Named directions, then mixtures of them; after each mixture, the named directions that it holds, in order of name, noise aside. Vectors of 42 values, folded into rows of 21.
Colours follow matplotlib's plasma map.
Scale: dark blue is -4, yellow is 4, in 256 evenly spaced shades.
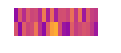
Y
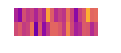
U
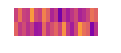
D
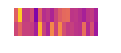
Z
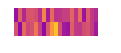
Y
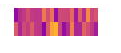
U, Y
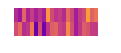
U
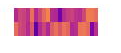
D, U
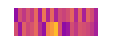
Y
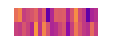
U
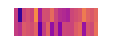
Z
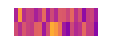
Y, Z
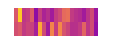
Z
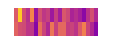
D, Z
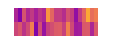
U
